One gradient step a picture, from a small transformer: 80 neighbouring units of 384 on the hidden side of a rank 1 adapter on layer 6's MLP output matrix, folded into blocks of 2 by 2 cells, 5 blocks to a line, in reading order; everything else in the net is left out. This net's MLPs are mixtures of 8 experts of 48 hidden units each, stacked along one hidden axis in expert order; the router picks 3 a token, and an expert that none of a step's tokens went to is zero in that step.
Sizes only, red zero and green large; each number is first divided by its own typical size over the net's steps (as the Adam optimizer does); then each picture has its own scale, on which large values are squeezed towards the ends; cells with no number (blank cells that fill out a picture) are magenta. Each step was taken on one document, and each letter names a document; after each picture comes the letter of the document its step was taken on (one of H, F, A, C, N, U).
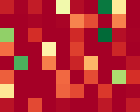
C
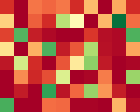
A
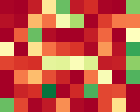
A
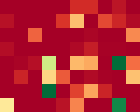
A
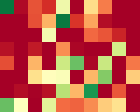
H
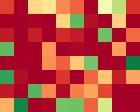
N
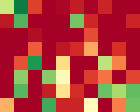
H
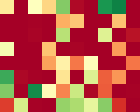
N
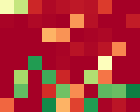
H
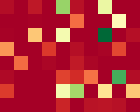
C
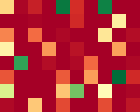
C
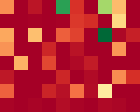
C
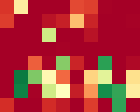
H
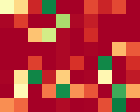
H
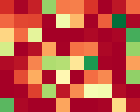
A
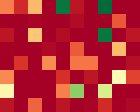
C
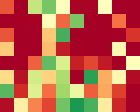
N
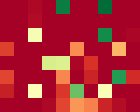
C
